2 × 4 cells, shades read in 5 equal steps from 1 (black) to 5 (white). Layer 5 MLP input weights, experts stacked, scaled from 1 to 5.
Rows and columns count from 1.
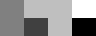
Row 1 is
3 4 4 5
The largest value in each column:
3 4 4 5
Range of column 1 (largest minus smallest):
0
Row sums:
16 10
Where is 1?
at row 2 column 4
